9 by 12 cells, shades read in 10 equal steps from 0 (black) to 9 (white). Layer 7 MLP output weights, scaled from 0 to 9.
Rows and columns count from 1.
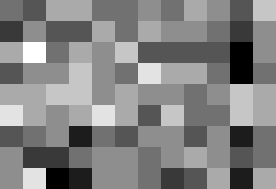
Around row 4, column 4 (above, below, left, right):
6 7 5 5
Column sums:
42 48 37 41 47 44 43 42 40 41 24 47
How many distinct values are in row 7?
4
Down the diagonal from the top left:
4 5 4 7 5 6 5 5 3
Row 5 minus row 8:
1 4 5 3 0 1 1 0 -2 0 4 2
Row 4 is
3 5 5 7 5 4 8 6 6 4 0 4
